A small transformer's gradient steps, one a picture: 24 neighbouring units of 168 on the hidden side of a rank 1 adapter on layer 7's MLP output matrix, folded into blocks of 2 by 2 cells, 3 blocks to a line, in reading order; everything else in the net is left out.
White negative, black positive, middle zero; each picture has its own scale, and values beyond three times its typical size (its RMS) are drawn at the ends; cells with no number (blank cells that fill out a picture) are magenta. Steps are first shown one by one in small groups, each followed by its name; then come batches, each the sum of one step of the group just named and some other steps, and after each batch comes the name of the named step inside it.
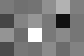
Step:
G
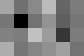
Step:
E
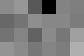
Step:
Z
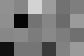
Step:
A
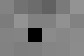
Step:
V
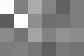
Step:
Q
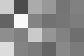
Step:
Q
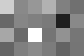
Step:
G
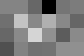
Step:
Z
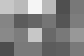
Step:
A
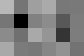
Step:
E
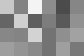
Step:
Q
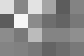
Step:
Q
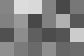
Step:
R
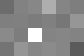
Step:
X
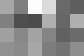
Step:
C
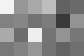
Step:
C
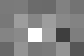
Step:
X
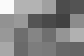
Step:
R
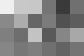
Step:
R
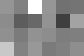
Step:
C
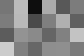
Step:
R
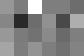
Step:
C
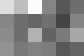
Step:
R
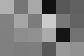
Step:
C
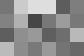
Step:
R
